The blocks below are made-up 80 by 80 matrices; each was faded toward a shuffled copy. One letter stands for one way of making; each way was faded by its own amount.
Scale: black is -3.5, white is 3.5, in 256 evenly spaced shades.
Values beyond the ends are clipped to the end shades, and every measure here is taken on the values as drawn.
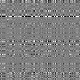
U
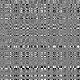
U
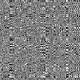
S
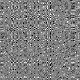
S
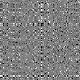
S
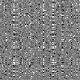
S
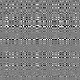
U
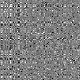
S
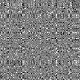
S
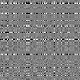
U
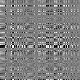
U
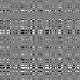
U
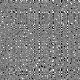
S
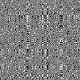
S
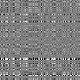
U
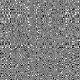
S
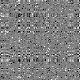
S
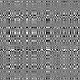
U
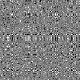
S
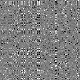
S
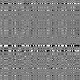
U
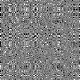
S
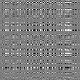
U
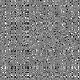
S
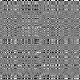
U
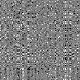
S
